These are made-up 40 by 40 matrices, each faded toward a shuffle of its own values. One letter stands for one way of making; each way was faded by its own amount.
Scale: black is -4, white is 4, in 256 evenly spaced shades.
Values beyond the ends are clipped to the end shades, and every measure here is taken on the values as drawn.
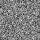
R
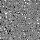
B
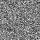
R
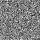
R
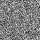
R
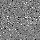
B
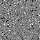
B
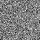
R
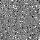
B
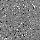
B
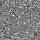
B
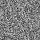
R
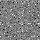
B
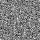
R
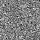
R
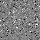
B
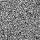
R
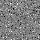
B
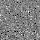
B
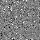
B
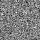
R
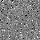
B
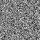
R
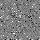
B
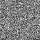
R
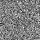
R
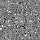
B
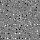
B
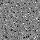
B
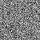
R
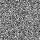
R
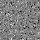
B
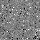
B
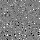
B
